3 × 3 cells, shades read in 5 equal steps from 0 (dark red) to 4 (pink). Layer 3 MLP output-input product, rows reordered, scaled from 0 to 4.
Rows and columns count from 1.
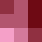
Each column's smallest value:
1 2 0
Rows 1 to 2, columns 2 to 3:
2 0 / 2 0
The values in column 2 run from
2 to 3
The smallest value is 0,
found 2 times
